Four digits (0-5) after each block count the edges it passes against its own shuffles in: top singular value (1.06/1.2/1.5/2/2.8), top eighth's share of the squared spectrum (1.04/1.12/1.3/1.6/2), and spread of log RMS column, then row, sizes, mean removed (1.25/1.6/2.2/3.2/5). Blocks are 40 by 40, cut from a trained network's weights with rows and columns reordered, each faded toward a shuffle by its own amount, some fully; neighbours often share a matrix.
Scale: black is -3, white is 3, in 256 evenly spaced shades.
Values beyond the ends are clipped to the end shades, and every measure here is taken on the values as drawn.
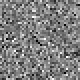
2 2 0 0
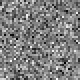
0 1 0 0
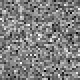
1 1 0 0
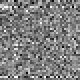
3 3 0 2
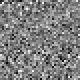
2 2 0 1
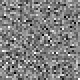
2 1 0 1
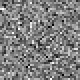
0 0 0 0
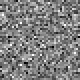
1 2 0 0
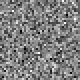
1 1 0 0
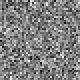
0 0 0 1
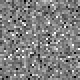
0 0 0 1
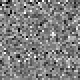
2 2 0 2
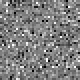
2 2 0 1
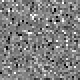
1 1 0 0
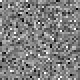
1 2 0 0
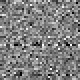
3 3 0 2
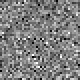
2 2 0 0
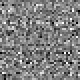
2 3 0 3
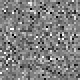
3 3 1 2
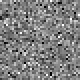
0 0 0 0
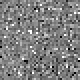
0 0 0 0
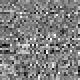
3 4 0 3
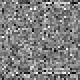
3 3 0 2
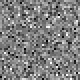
1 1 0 0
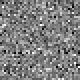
2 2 0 1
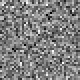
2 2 0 0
